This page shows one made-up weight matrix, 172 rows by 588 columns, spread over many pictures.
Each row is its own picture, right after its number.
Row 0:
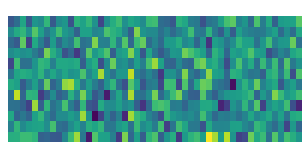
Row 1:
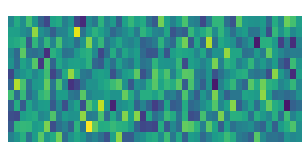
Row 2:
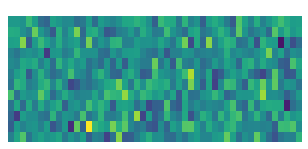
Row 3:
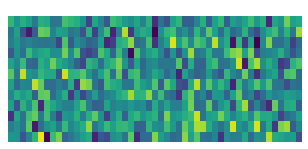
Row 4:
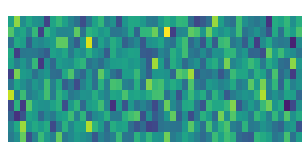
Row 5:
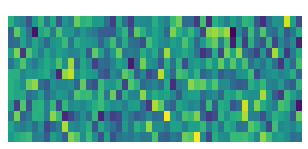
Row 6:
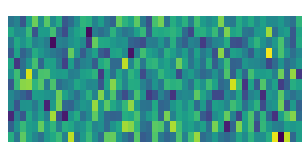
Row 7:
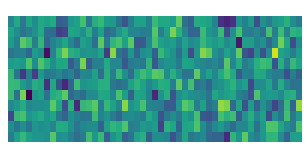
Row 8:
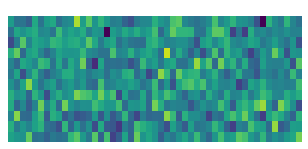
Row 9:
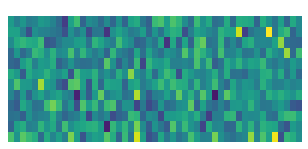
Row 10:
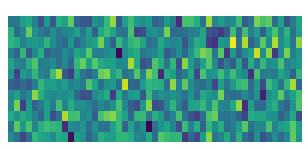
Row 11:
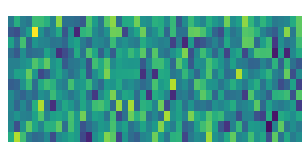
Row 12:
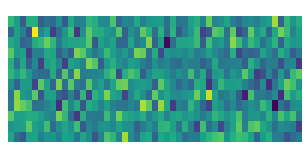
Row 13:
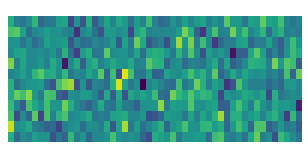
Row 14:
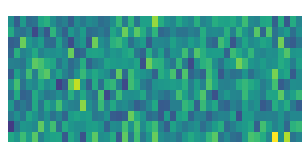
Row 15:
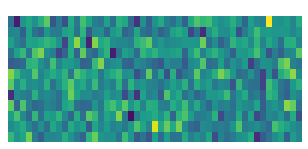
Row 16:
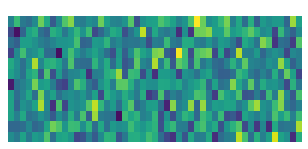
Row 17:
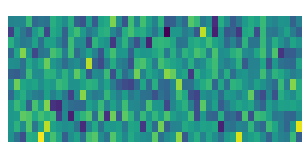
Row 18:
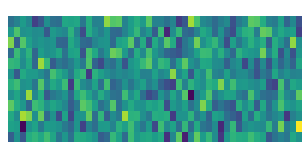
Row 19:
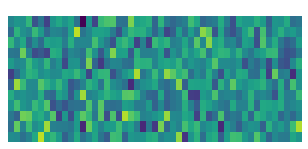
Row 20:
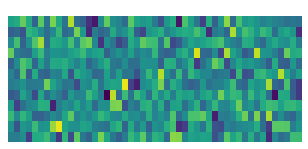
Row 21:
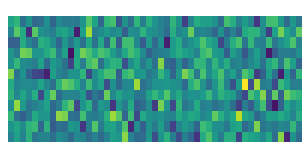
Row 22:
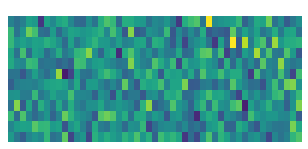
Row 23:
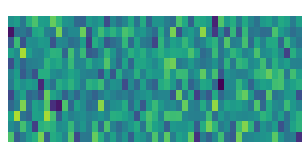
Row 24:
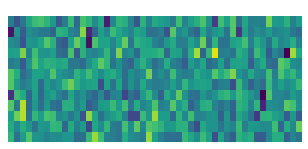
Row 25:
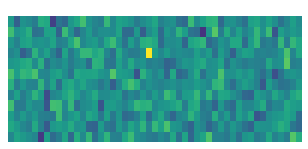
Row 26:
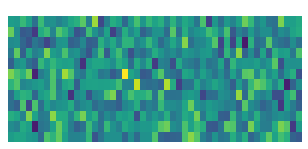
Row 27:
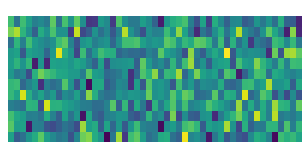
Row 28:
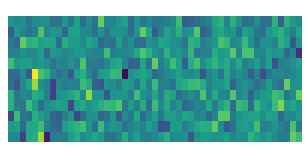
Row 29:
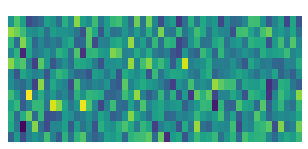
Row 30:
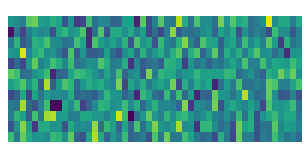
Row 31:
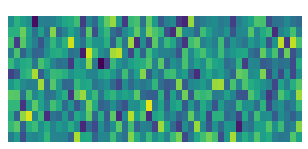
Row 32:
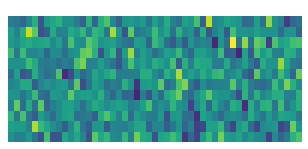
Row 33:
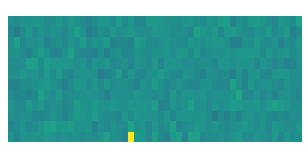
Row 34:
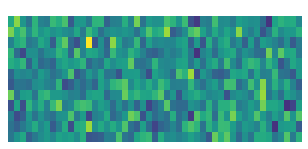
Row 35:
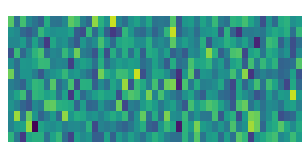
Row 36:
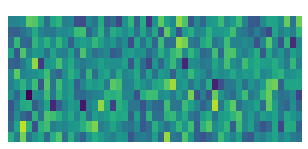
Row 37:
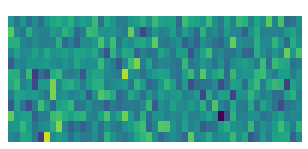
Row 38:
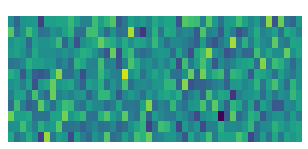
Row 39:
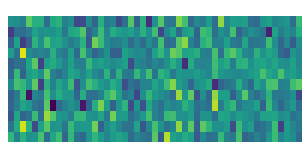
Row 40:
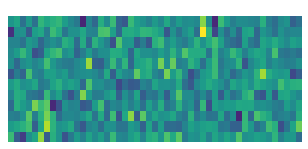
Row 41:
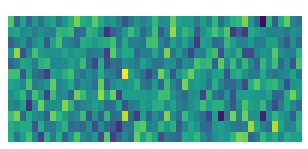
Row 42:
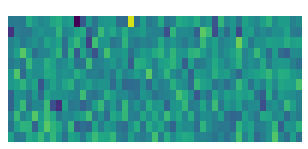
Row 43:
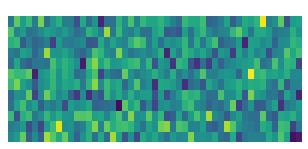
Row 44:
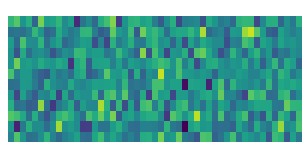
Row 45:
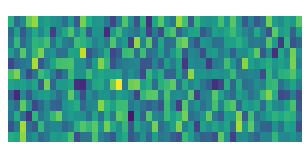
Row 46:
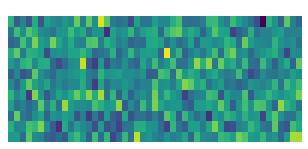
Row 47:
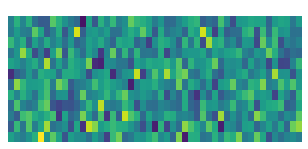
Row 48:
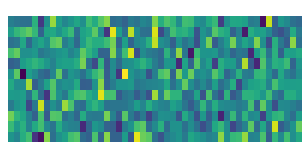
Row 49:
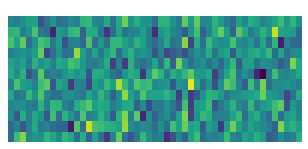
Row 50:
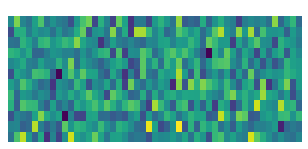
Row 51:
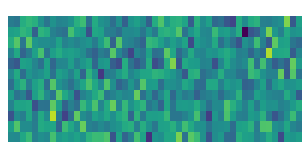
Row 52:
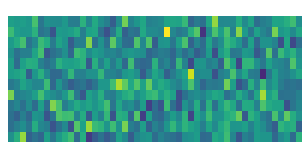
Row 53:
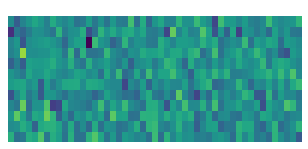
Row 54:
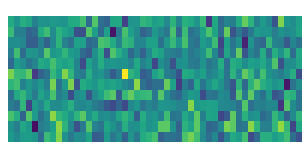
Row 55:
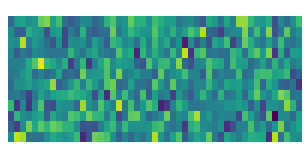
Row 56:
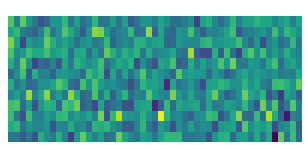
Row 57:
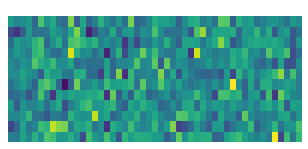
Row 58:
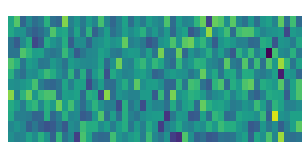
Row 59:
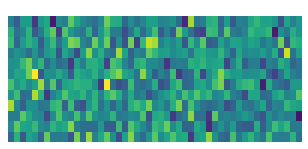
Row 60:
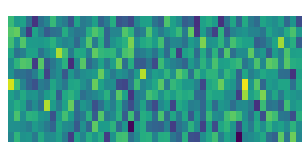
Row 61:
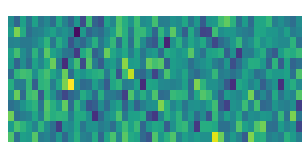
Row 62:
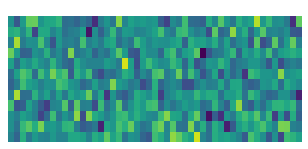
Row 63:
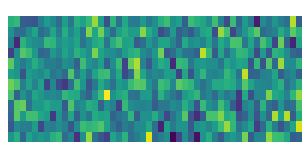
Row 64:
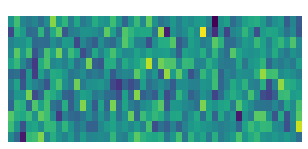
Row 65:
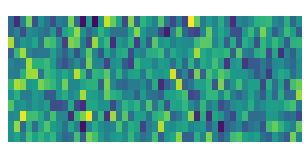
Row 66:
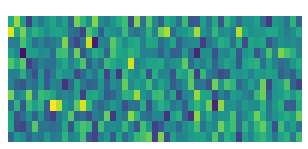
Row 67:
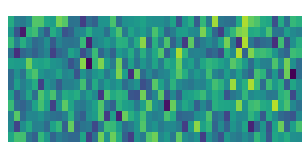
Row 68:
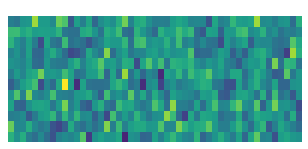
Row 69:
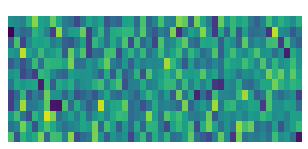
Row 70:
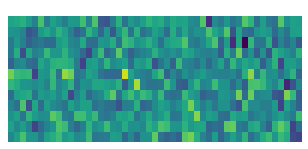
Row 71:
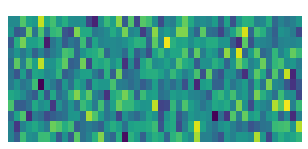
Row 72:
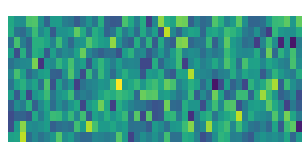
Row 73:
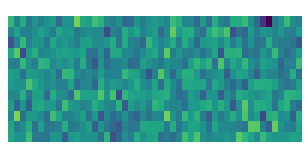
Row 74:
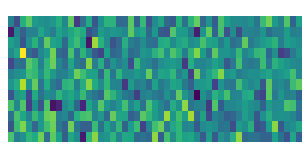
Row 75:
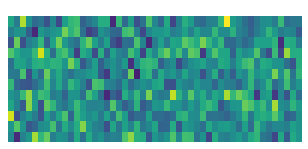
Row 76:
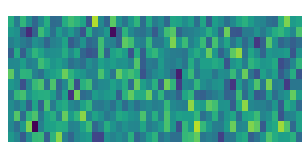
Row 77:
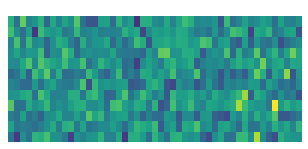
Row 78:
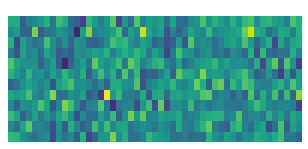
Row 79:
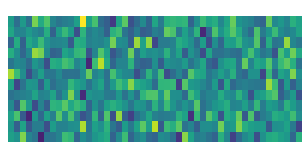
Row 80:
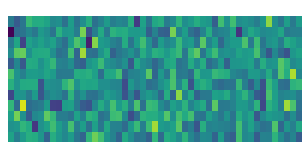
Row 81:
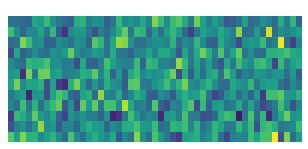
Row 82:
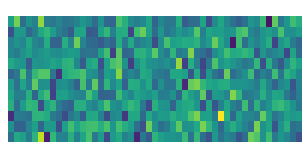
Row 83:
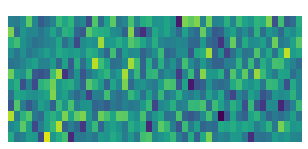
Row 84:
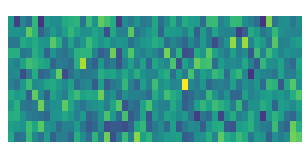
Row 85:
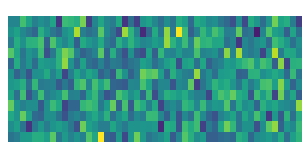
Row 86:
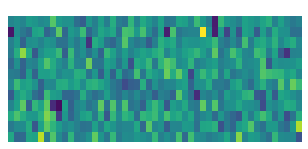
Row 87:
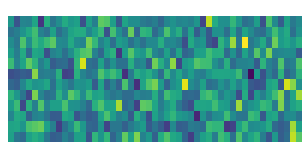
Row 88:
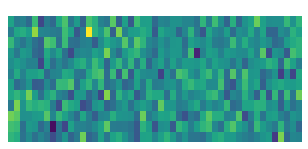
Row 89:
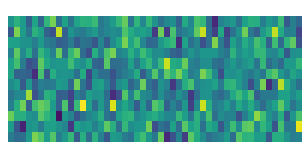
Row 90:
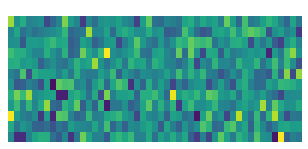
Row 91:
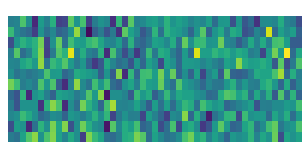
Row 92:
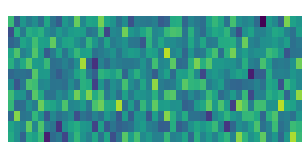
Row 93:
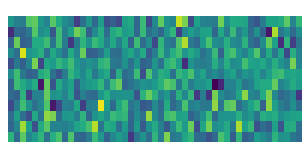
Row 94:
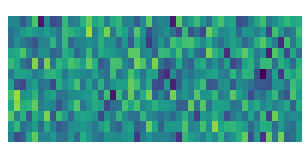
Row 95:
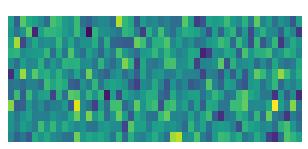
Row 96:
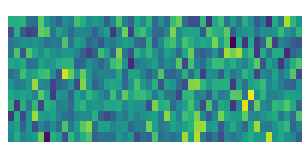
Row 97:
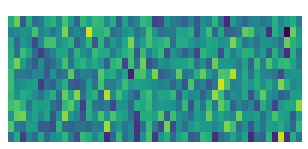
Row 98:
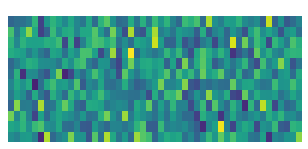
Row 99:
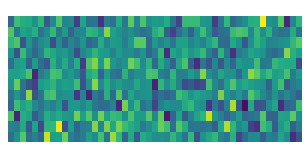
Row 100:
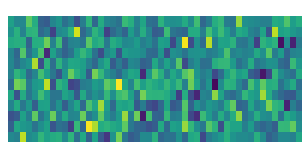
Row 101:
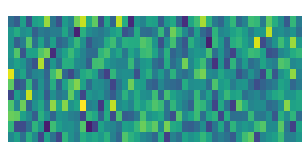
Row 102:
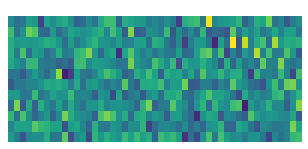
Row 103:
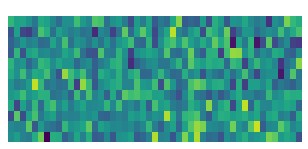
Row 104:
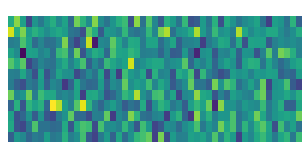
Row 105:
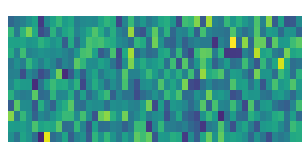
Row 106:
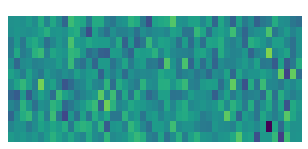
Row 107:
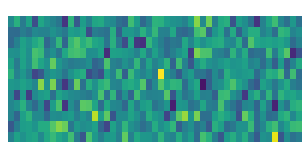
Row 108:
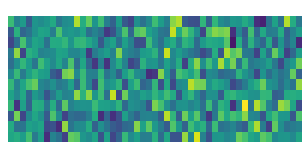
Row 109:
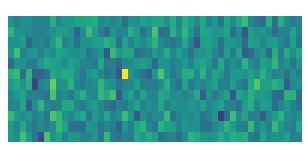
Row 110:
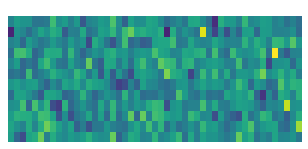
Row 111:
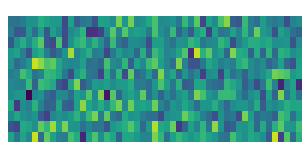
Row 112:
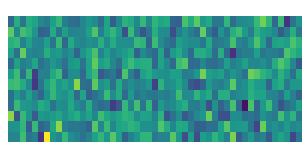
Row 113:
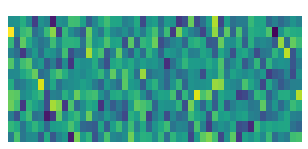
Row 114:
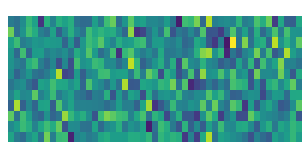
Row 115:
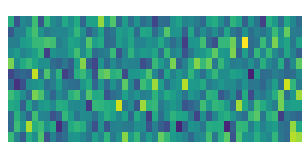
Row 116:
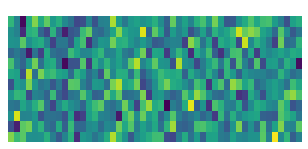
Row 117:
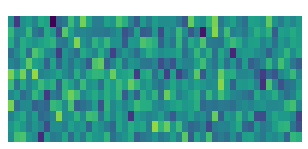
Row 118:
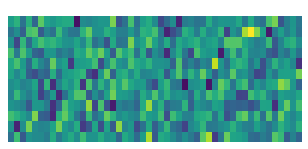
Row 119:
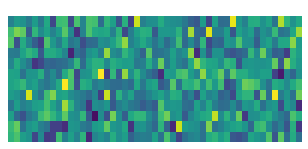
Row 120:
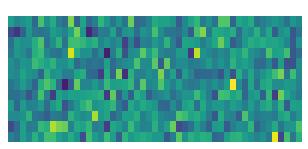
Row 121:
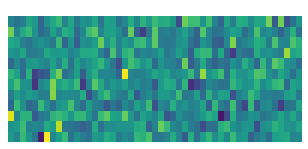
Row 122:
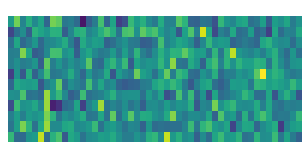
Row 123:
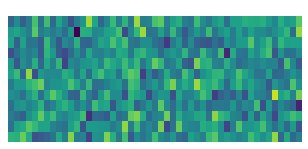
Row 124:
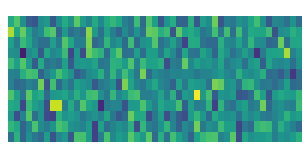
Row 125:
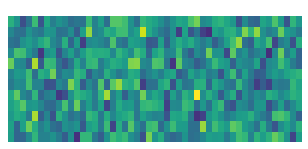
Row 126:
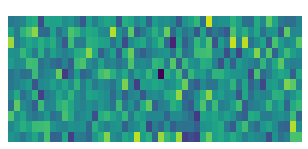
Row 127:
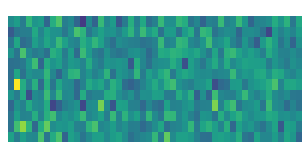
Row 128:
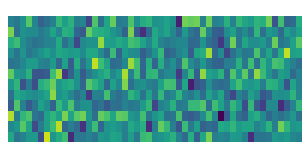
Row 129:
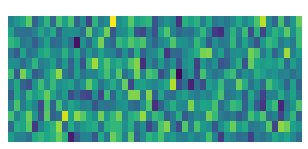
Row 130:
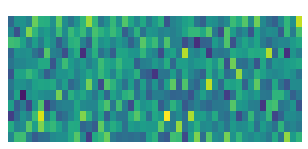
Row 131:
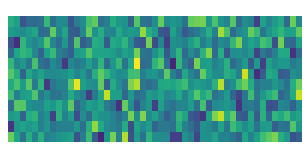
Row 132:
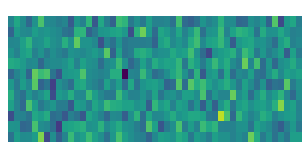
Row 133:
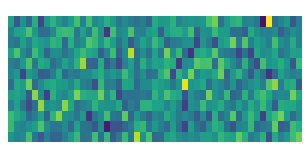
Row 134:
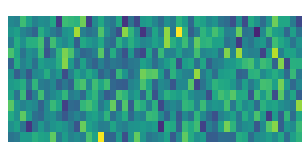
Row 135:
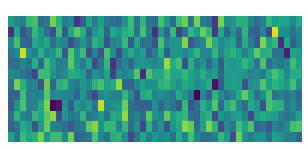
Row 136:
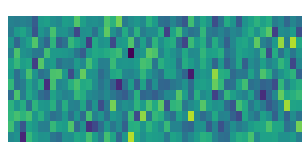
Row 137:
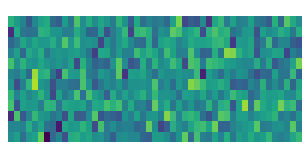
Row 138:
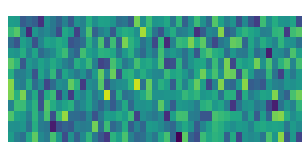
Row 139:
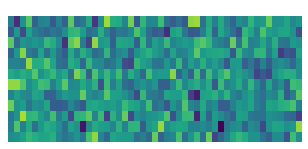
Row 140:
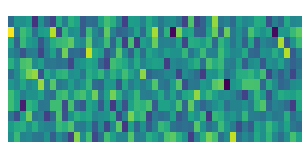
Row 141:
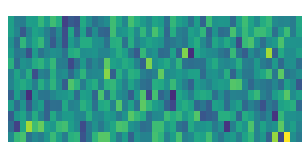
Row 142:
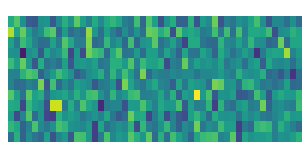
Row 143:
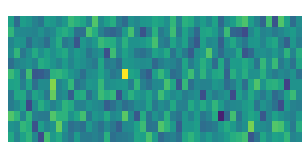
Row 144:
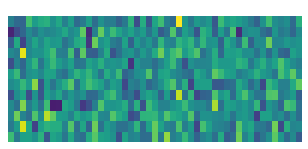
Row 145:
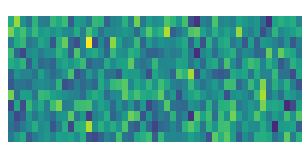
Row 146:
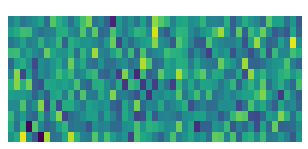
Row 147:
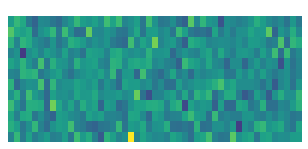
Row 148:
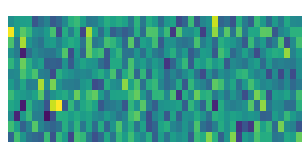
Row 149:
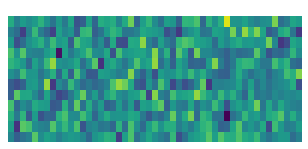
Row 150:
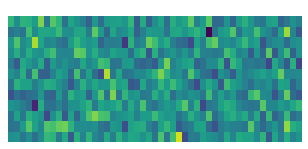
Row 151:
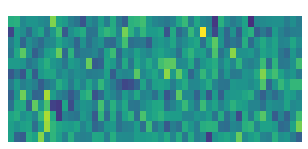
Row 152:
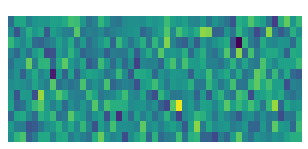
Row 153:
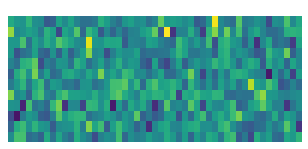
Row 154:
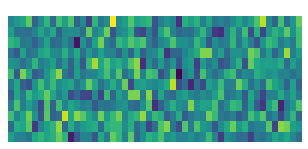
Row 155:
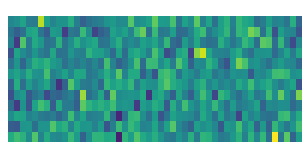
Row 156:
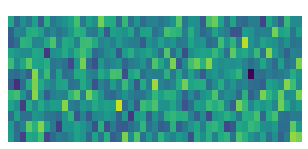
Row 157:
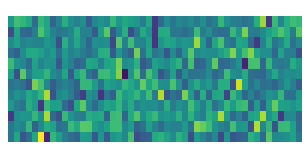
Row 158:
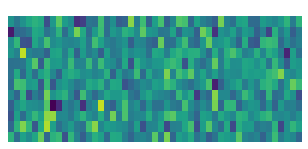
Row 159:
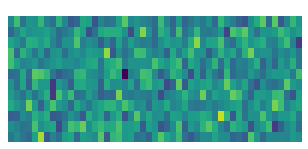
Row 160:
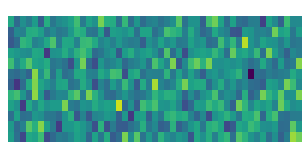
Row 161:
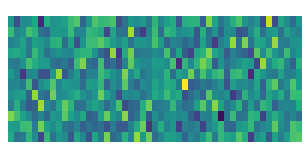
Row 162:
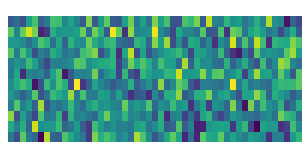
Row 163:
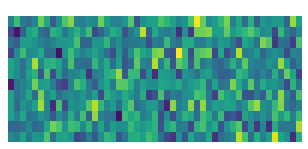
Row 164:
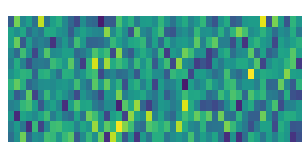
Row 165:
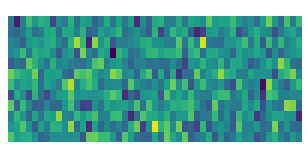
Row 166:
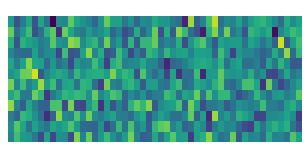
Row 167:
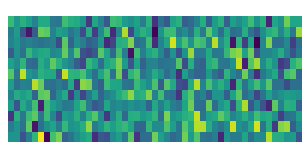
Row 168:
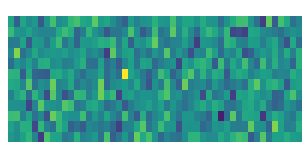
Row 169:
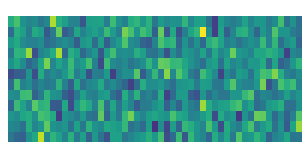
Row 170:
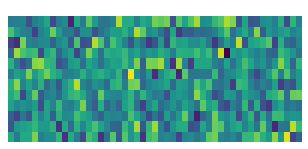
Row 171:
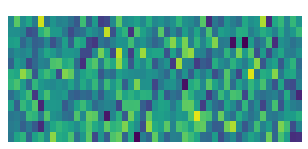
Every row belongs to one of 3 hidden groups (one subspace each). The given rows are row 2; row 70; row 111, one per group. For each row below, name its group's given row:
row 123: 111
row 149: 111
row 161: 70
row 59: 2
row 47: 2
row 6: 111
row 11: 111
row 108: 70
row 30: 2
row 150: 111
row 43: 70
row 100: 2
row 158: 2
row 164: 70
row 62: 111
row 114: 70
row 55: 111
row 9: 111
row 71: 111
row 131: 111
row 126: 70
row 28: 70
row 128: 70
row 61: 111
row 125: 111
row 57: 111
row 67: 111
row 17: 2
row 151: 2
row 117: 2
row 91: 111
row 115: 70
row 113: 2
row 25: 2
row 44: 111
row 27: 111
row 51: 111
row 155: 111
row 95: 111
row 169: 2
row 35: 70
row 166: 2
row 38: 70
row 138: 111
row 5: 70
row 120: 111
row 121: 70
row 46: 70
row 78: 111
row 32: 70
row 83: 70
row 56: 111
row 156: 70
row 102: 70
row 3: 70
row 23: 2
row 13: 111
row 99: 70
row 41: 70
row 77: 111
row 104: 2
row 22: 70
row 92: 70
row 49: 2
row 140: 2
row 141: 111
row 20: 111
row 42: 2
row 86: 2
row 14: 111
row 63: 111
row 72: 2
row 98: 70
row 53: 2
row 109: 70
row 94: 111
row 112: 70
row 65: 2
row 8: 70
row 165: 2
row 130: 111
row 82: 70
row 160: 70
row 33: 111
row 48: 70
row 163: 111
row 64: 2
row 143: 70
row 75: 111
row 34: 2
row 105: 70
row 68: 111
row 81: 111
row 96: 70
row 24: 2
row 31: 2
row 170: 111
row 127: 2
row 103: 70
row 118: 111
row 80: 2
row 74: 2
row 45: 2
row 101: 2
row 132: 70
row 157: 70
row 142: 2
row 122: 2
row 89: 2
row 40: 2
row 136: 2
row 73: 70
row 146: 70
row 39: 2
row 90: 111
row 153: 2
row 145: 2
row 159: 70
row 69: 2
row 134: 111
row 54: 70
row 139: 2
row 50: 70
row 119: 111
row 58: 111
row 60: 111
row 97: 111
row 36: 2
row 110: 2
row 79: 2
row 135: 2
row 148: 2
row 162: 70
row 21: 111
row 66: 2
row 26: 70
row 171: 70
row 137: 70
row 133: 70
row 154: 70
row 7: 111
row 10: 70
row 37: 70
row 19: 2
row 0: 111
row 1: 2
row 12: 111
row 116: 111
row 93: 2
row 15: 2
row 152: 111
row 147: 2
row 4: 2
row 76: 70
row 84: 70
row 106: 111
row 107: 111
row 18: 2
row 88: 111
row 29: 2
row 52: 2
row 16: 111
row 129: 70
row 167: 70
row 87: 70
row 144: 2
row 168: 70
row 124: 2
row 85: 111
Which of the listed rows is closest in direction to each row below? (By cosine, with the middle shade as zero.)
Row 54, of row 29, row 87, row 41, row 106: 41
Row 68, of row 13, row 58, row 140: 13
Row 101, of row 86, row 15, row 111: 15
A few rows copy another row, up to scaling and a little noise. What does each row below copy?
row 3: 167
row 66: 104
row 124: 142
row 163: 16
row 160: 156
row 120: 57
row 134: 85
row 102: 22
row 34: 145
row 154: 129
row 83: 128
